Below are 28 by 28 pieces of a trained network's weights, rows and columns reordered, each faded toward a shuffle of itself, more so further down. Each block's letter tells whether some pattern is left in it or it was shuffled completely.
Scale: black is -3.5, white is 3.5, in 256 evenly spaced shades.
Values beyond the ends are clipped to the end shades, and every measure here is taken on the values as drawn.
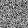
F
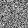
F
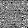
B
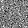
F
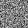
F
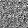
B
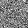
F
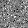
F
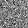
F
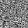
B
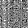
B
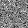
F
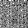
B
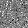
F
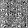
B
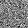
F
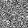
B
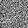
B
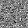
B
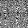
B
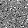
F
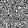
F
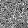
F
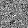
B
